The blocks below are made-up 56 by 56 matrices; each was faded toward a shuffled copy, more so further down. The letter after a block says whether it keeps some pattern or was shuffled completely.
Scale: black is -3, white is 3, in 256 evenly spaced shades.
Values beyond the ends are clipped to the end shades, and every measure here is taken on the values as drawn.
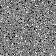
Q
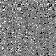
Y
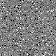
Y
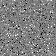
Q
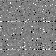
Y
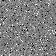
Q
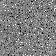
Q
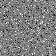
Q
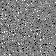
Q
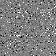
Y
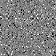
Y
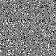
Y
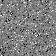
Q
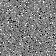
Q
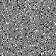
Y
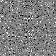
Y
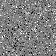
Q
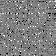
Y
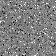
Q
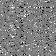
Y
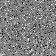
Q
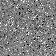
Q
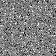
Q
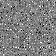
Y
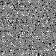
Y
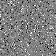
Y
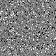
Y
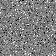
Q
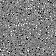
Q
